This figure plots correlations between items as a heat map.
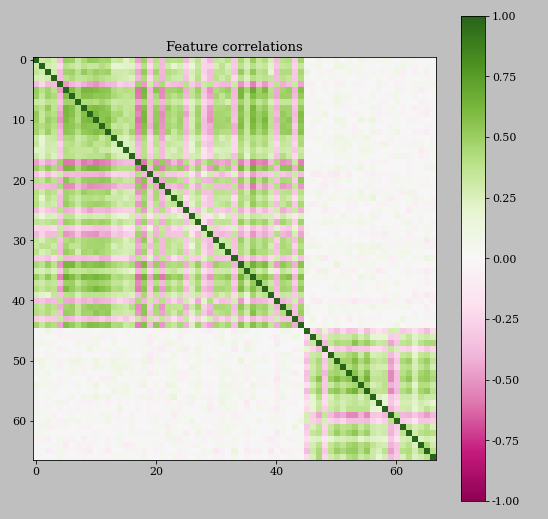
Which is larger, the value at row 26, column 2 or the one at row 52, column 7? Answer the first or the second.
the first
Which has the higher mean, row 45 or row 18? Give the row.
18
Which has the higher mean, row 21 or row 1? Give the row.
1
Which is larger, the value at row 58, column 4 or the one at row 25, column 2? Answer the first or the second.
the first
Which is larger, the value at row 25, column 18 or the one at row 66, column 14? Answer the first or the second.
the second
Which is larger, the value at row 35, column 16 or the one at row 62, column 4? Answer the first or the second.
the first
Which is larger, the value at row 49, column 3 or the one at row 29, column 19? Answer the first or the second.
the second
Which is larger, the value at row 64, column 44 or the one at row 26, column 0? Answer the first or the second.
the second
